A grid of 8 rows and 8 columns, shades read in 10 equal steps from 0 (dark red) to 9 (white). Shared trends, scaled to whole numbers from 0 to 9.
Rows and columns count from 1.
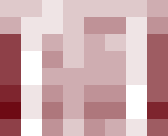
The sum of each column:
22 66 47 53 44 46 65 27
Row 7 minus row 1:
-7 1 -4 -1 -3 -3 2 -5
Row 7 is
0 8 4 6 4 4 9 1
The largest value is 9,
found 5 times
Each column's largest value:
7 9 8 7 7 7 9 6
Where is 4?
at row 7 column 3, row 7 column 5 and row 7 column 6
